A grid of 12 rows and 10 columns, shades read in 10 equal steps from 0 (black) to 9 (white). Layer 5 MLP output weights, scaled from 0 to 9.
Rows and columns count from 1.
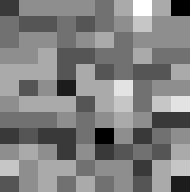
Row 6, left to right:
6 3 5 1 6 6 8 4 5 5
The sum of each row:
47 43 48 44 46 49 58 41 29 41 53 43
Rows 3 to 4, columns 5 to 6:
5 6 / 3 4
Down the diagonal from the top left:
2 3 5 3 6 6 7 5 4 6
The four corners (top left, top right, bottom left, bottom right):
2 0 3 1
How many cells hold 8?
2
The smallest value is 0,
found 2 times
